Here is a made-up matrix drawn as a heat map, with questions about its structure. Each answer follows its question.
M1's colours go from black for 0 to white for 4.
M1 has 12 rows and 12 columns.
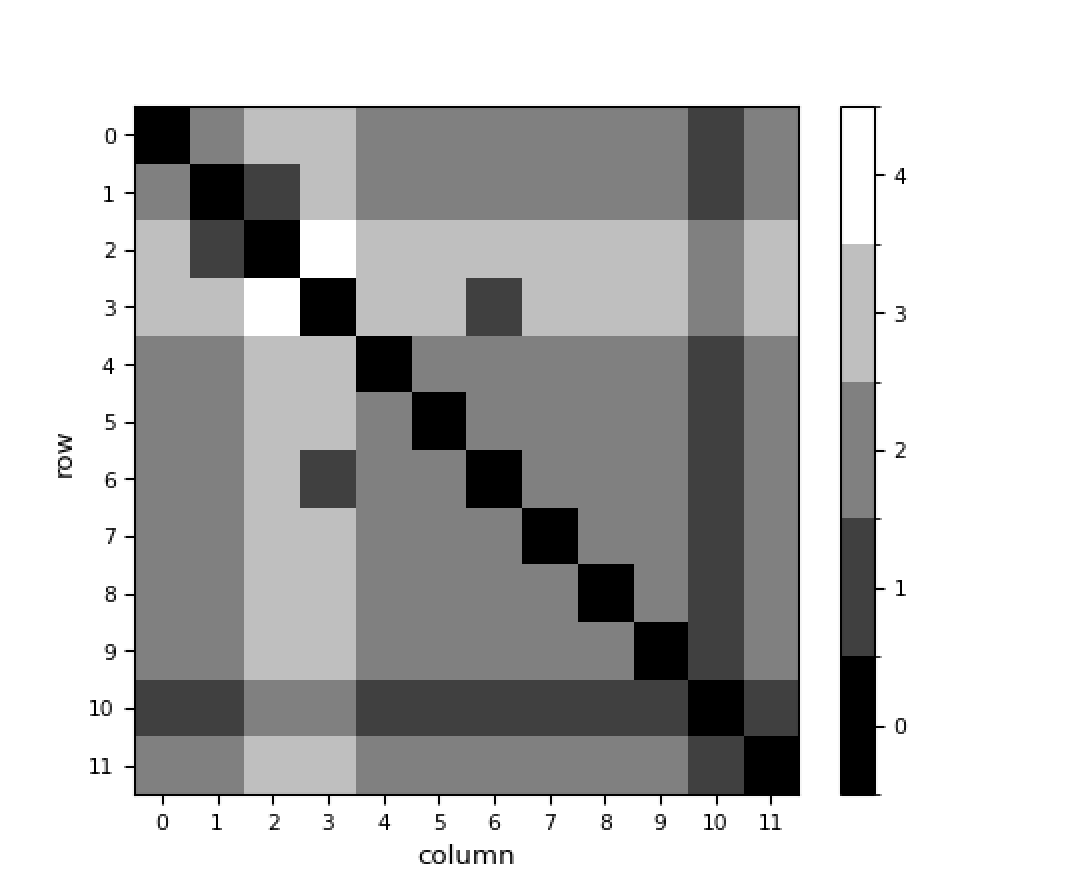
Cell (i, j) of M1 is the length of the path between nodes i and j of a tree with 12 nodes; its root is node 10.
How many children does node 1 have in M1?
1
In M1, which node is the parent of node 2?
1
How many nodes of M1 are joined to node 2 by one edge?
1
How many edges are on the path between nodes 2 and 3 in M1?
4
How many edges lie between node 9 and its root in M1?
1
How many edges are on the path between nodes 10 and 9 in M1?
1
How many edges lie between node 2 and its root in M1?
2
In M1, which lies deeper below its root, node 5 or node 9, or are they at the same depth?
the same depth
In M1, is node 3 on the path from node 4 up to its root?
no
